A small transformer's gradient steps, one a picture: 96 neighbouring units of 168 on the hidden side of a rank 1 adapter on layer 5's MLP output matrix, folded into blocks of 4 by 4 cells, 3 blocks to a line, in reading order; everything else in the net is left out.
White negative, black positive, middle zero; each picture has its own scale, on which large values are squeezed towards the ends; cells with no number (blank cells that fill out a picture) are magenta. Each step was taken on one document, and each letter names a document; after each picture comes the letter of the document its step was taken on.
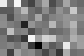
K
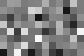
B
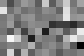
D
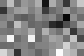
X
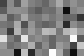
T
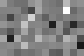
B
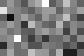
K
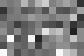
D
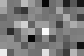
X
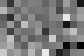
X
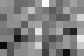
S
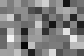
B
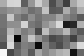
K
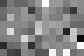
S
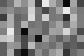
B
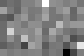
S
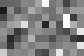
X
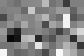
X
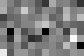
D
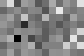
K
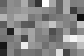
S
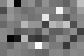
K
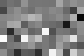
T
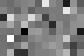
B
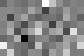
S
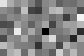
T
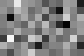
K
